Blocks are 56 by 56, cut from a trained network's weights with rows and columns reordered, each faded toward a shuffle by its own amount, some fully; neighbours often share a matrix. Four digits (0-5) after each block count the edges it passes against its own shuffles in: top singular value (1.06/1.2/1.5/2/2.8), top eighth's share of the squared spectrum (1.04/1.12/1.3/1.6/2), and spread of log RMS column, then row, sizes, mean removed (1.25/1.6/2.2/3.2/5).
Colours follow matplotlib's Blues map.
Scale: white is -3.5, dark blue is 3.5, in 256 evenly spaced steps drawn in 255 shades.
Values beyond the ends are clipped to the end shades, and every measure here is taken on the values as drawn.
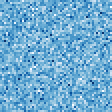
0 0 0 0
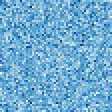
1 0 0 0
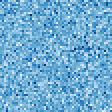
2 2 1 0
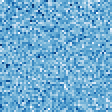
1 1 0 0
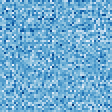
3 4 2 2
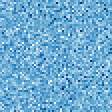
2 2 0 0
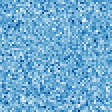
2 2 0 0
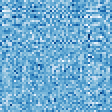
4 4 1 2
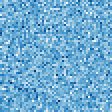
2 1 0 0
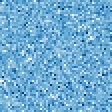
0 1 0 0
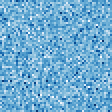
1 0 0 0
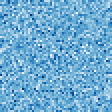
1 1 0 0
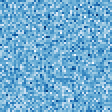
2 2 0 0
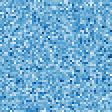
1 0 0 0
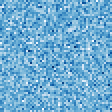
0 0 0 0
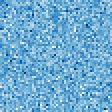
0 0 0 0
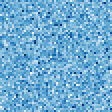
1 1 0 0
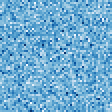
0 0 0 0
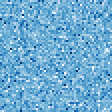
0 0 0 0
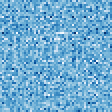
3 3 2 2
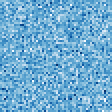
2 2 1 0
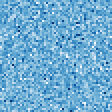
0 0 0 0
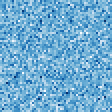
1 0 0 0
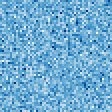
0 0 0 0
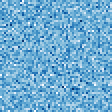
2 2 0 0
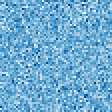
2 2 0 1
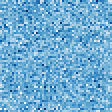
3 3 0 2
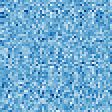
3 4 2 3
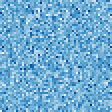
1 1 0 0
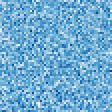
3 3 1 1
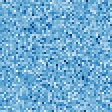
1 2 0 0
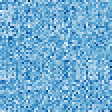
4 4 2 1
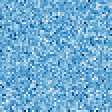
2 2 0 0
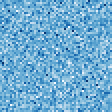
1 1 0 0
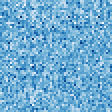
3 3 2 1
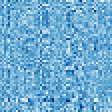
4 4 3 2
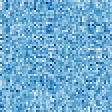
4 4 2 2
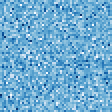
2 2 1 0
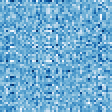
4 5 3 2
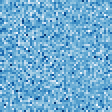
1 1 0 0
